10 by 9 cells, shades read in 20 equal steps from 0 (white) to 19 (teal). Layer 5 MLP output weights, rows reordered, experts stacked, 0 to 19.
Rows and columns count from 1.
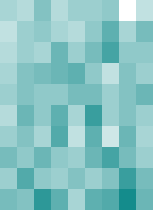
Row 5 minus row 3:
2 2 2 -3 3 0 -7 1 3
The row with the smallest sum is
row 1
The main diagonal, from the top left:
7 8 7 12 11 16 4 11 11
